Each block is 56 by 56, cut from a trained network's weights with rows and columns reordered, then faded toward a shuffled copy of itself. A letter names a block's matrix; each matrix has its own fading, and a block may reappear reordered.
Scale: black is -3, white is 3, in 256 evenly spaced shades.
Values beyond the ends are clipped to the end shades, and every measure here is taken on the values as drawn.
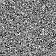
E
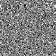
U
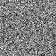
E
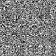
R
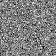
E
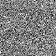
U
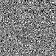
U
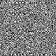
R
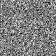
E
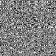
R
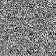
U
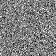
E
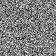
E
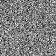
E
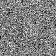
E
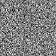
U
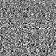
R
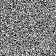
E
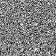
U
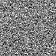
U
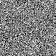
E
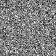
E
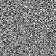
R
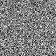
E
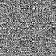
R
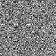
R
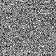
U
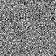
U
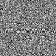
R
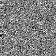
U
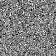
E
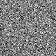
E
